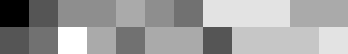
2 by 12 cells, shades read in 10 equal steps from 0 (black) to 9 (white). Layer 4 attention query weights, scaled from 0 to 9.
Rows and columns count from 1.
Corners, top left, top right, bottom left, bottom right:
0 6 3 8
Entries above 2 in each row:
11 12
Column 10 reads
8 7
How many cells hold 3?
3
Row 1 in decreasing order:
8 8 8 6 6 6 5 5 5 4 3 0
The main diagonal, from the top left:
0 4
